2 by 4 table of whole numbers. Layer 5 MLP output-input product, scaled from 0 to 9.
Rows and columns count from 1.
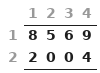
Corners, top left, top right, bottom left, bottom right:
8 9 2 4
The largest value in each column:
8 5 6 9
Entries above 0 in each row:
4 2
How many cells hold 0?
2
